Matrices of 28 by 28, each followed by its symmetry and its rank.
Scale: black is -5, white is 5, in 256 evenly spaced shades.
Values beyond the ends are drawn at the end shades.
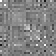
symmetric, rank five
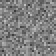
neither, full rank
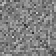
symmetric, full rank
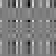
neither, rank one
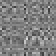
neither, rank three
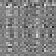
neither, rank three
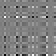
neither, rank one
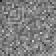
symmetric, full rank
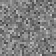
neither, full rank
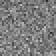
neither, full rank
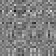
neither, rank three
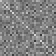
symmetric, rank five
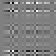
neither, rank one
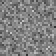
symmetric, full rank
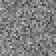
neither, full rank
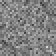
symmetric, full rank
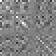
symmetric, rank five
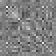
symmetric, rank five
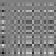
neither, rank one
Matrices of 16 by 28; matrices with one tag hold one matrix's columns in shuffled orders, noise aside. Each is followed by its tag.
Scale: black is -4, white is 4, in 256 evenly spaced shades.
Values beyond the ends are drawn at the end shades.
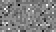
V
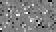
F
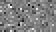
V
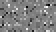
V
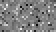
V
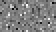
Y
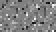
Y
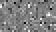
Y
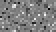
Y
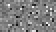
V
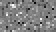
Y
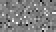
F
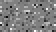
V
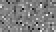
Y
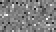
Y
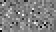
F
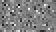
V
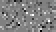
F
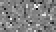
Y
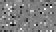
V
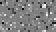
Y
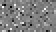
V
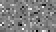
V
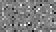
V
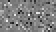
F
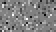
Y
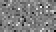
V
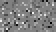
F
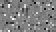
Y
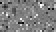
Y
